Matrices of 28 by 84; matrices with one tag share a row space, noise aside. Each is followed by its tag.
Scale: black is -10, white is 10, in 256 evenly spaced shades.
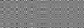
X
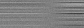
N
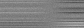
N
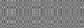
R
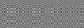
R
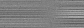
N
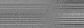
N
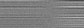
N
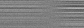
N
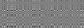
R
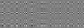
X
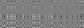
R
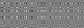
X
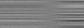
N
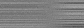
N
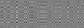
X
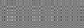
R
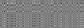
R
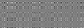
R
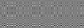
R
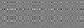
R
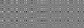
X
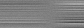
N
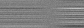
N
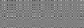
R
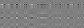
X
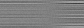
N
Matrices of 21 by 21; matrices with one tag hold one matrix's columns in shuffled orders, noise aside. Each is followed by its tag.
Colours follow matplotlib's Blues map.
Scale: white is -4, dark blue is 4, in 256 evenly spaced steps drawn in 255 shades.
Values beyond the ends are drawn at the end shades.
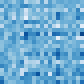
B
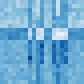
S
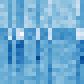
S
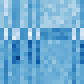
S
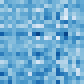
B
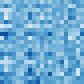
B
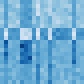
S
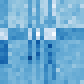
S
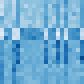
S
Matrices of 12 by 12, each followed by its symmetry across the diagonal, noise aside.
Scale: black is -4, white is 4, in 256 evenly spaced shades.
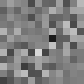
antisymmetric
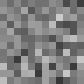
antisymmetric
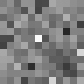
symmetric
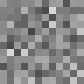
symmetric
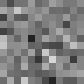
neither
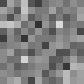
symmetric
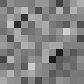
symmetric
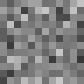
antisymmetric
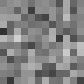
neither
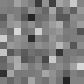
antisymmetric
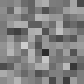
neither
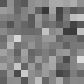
neither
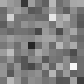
neither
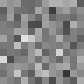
neither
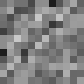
symmetric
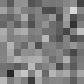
antisymmetric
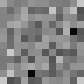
symmetric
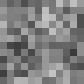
antisymmetric
